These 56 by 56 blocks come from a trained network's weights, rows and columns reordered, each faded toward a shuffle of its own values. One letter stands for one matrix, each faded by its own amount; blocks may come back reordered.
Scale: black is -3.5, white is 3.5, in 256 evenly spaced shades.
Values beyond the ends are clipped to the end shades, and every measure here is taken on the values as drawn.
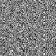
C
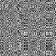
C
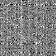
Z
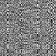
C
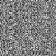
C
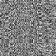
C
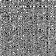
Z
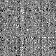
Z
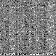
Z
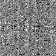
Z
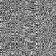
C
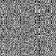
C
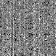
Z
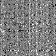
Z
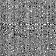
Z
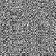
C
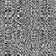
C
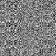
C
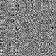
C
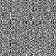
C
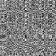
C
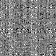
Z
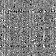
Z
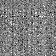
Z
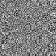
C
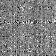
Z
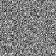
C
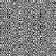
C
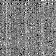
Z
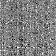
Z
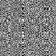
C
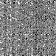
Z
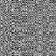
C
